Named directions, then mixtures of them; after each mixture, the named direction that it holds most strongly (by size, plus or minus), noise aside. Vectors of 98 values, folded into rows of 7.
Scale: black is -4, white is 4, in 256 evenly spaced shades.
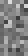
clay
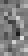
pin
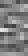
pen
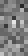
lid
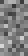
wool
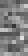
pen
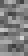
pen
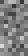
wool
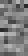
pen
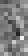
pin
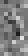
pin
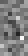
pin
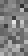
lid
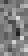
pin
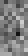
pin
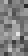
pin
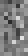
pin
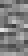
pen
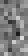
pin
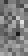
lid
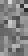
clay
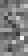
pin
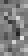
pin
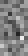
pin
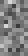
wool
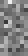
clay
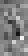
pin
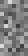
wool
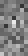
lid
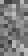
wool
